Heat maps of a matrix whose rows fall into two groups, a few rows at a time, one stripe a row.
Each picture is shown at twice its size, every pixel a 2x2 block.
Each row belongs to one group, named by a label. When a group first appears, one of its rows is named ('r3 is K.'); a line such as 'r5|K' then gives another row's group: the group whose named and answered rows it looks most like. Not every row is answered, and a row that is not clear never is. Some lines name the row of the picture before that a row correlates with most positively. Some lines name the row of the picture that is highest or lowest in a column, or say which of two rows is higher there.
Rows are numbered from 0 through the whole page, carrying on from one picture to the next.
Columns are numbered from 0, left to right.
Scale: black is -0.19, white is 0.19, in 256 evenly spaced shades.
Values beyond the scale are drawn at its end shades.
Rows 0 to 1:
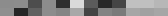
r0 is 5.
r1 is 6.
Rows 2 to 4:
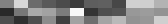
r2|5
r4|6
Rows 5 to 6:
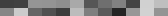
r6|5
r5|6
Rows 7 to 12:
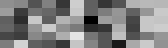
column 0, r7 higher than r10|Yes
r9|6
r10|6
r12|5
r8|6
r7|5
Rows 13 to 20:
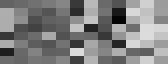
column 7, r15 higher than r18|No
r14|5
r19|6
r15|5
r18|5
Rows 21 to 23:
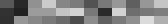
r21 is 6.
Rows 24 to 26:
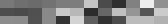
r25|6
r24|5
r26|5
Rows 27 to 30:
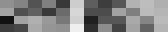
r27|5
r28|6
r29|6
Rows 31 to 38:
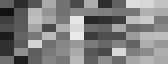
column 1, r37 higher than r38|Yes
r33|6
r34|6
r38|6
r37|6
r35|6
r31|5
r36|6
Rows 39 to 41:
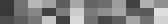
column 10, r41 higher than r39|No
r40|6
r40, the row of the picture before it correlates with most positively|34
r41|6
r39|6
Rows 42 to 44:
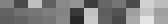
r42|6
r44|5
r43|5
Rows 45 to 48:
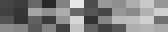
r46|6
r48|5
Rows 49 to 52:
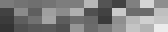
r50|6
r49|5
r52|6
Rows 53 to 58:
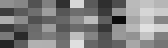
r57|6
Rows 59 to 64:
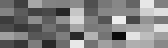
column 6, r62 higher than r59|Yes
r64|6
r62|6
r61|6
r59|6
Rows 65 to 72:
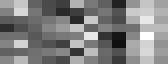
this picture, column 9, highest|66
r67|5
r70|5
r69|5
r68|6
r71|5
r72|5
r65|5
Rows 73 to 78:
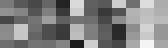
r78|5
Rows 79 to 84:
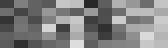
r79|6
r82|6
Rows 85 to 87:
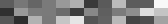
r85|6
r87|6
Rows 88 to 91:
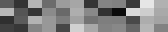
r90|6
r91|6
